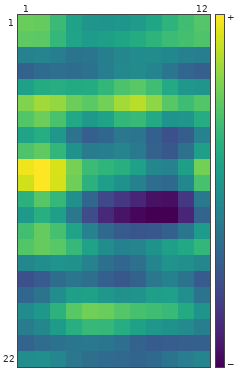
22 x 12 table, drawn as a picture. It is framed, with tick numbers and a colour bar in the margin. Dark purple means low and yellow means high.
The ninth with the highest average is the middle left. Stripes running across repeat 5 times from top to bottom. Overall the values sit about 50% of the way up the scale.
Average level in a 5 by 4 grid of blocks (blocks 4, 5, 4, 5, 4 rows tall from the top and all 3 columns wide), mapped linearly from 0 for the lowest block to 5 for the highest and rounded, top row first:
3223 | 4332 | 5201 | 2212 | 2322
